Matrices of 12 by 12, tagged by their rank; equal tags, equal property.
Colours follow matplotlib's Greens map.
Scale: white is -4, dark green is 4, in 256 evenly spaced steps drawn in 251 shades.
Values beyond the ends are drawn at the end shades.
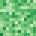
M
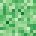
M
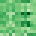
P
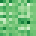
P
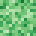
M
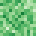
M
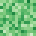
M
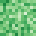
M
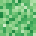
M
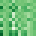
P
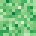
M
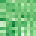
P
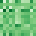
P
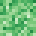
M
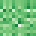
P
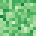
M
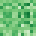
P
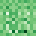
P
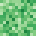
M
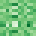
P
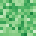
M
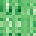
P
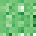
P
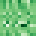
P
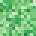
M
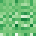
P
